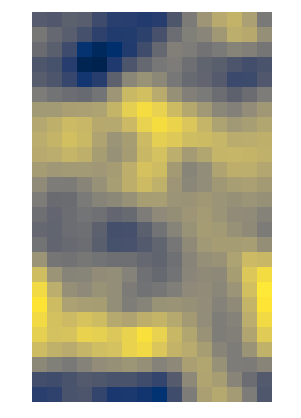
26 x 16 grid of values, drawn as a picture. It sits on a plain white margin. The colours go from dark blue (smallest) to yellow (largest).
There are no lone odd cells. The top left is the ninth with the lowest average. Stripes running across repeat 2 times from top to bottom.
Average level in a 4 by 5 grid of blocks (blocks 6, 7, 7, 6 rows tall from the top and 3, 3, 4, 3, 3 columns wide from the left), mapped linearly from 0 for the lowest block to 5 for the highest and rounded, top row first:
1 0 2 2 2 / 4 4 5 4 4 / 3 2 2 3 4 / 3 3 3 4 3
